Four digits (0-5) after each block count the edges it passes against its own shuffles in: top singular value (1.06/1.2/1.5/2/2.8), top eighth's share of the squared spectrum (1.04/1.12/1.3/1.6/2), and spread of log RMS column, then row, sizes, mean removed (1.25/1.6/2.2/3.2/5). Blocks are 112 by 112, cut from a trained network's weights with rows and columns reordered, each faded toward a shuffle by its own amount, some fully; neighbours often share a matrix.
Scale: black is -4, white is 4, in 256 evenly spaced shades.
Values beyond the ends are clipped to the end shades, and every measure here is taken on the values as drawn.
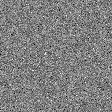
0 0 0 0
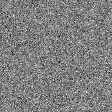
0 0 0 0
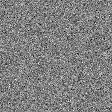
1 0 0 0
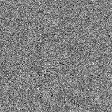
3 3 1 1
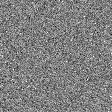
0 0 0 0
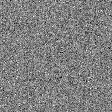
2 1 0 0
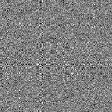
4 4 2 3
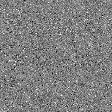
3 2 0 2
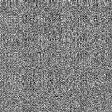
4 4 1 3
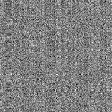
4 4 1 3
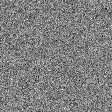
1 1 0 0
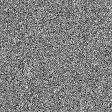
1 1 0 0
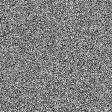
0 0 0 0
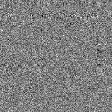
3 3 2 2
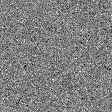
0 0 0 0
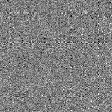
4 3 2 2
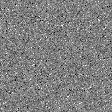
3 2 0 1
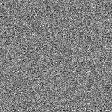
3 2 0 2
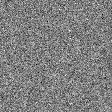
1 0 0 0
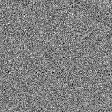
3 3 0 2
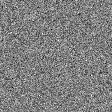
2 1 0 0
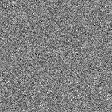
3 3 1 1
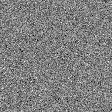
1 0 0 0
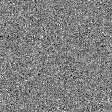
2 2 0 1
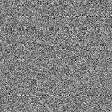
4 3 1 2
